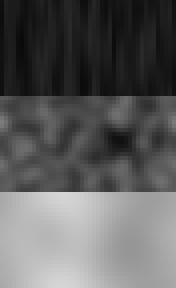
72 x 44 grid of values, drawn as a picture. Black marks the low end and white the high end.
The table splits into 3 rows of 1 panel. Panel 1,1: very low, streaked downward, faint in contrast. Panel 2,1: low, blotchy. Panel 3,1: high, smooth.
